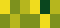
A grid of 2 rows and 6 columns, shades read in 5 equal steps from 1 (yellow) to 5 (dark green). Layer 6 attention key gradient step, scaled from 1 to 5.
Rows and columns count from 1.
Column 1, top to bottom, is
1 3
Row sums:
14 15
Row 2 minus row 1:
2 -1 1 2 -4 1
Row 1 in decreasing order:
5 3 2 2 1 1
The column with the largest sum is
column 5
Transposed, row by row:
1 3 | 3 2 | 2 3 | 1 3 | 5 1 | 2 3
